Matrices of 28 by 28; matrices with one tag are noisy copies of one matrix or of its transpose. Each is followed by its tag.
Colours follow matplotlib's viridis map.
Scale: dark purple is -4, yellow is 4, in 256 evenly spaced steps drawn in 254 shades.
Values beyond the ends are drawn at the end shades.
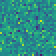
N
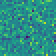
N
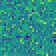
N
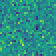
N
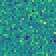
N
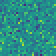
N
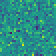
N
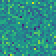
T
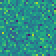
T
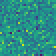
N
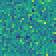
N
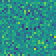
T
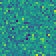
T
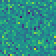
T
